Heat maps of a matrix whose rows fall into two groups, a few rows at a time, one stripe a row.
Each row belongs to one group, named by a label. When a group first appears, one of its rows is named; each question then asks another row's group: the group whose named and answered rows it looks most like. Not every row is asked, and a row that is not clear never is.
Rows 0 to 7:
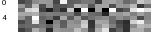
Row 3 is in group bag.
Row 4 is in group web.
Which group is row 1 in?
web
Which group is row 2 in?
bag
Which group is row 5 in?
bag
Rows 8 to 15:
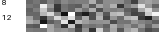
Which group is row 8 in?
bag
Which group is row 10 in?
bag
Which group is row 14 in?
web
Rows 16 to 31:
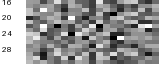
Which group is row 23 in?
web
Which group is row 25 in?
bag
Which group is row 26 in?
web
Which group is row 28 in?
bag
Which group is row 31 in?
web
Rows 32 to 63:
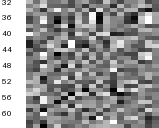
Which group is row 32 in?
web
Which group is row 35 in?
bag
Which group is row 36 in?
bag
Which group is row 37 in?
bag
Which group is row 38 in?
web
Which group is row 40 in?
web
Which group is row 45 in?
bag
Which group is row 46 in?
bag
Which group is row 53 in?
bag
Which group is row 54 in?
bag
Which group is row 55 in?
web
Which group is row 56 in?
web
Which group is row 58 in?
web
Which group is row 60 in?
web
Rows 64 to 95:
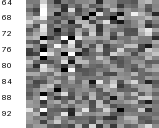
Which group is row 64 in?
bag
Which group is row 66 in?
web
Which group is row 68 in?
bag
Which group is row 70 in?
web
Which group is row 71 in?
bag
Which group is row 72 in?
bag
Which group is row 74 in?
web
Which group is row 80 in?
web
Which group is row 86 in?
bag
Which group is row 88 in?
bag
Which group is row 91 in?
web
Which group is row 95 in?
bag
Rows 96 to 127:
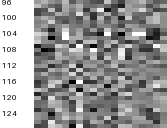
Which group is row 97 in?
bag
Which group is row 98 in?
web
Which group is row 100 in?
bag
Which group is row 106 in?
web
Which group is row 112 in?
web
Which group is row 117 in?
bag
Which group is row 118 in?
web
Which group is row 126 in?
web
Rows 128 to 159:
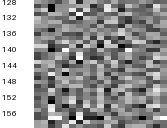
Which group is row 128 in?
web
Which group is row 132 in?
web
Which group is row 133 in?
web
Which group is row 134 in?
bag
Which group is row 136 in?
bag
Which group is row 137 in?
bag
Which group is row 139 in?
web
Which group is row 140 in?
bag
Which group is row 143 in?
web
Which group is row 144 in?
bag
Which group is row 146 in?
bag
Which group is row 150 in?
bag
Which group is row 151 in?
bag
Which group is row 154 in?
bag
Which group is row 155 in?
web
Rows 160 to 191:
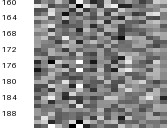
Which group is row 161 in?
web
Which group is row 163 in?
bag
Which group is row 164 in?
bag
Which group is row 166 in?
bag
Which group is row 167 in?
web
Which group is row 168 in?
bag
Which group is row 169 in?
bag
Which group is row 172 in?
bag
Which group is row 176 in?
bag
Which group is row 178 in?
bag
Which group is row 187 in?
bag
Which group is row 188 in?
web
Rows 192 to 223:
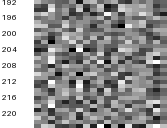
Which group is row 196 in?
bag
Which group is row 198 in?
bag
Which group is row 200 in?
bag
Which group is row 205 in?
bag
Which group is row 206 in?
web
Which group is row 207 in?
bag
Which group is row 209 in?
web
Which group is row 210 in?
web
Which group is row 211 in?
bag
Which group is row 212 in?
web
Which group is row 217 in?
bag
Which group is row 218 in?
web
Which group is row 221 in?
web
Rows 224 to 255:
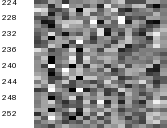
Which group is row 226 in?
web
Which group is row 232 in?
bag
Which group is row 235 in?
bag
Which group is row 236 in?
web
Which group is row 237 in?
web
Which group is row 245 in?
web
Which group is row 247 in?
bag
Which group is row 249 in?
bag
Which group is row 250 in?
bag
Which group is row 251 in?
web
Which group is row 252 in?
bag
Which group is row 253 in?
web
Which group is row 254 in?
bag
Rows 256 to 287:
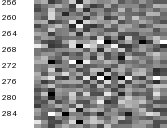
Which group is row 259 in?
bag
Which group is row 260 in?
web
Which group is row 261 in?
web
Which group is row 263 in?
web
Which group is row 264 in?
web
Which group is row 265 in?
bag
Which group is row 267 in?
web
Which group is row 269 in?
bag
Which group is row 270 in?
bag
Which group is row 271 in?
web
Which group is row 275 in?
bag
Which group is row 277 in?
bag
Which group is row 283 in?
web
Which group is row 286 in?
web
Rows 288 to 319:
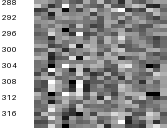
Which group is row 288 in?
bag
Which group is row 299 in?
web
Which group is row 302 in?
web
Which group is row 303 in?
bag
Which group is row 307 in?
bag
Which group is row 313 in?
bag
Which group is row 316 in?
bag
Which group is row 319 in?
bag
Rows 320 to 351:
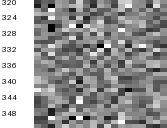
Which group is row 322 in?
web
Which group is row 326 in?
web
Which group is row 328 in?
bag
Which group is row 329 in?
web
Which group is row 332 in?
bag
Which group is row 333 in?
web
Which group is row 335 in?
bag
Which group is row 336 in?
bag
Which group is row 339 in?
web
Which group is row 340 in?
web
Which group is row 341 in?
web
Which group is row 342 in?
web
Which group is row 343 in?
bag
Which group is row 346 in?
bag
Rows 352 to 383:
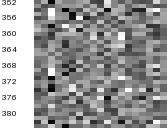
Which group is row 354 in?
bag
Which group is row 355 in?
web
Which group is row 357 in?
bag
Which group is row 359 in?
web
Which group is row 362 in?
bag
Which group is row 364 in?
web
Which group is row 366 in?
web
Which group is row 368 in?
bag
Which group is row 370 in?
bag
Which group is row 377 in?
web
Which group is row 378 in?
web
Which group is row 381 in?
web
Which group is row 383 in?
bag
